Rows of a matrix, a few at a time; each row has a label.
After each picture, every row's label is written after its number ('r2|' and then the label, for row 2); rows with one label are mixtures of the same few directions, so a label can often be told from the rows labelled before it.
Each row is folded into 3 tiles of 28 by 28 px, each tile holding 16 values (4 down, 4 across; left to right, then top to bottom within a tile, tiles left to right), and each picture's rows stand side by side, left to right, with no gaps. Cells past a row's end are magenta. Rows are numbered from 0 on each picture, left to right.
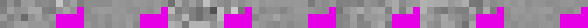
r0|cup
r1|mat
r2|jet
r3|cup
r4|mat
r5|mat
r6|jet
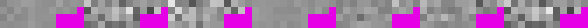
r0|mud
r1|jet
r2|mud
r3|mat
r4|cup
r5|cup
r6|jet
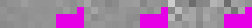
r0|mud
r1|mud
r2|mud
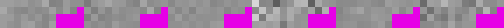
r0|mat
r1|mud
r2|mud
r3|mud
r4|mat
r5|mud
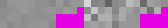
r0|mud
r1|mud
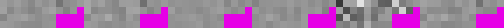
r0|cup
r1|cup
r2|cup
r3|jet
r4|mud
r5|cup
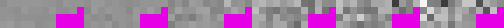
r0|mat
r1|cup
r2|cup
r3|mat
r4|cup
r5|mud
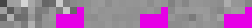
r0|mud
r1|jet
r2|cup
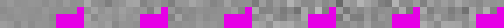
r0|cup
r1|mud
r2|mud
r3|jet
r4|mud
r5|jet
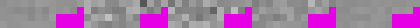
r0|jet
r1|cup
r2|jet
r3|cup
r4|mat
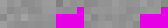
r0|cup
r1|cup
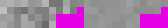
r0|mat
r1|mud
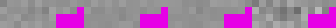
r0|jet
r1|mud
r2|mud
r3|jet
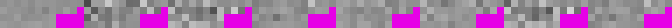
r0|jet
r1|mud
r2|jet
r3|cup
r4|mat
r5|mud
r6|jet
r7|cup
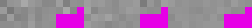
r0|mud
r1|cup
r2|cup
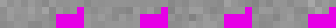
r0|jet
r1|jet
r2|cup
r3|cup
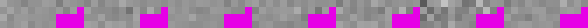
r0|mud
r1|jet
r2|cup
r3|jet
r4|jet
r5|mud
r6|cup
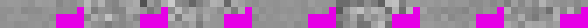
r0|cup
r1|cup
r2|mud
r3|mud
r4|mat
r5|mat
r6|jet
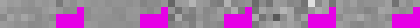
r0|cup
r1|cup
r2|mud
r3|cup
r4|cup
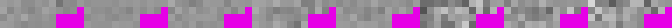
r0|cup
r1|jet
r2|mud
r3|mat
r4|jet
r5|mat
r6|jet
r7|mud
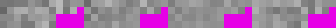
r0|mat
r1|mud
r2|mud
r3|mat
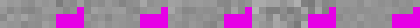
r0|cup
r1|cup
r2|mat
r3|mat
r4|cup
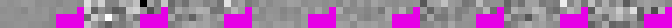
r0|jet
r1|cup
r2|cup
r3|jet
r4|jet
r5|mud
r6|cup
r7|jet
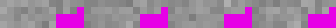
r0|mat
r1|mat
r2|cup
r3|mat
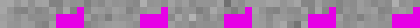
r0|mat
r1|cup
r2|cup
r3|mat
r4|cup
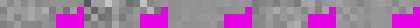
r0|jet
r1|mud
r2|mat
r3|mat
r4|mud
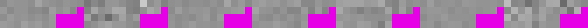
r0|jet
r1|cup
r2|cup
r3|mat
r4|mat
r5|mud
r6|mud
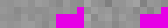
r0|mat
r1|mud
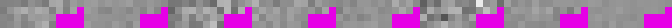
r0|mat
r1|mat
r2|mat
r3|mud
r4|cup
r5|cup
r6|jet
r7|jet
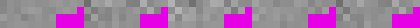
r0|cup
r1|mud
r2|mud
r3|mud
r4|mud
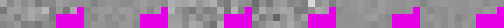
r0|jet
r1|mat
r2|mat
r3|cup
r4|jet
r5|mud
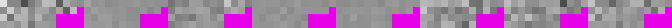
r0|mud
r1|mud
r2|cup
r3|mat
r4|mat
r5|mat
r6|cup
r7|mud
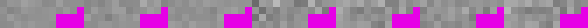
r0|mud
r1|cup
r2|jet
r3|mud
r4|mat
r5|jet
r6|mat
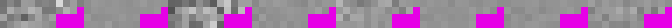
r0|cup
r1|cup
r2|mat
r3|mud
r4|mud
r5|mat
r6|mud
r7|jet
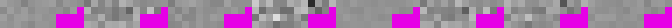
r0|mud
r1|jet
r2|mud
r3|cup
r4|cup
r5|jet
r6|cup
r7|cup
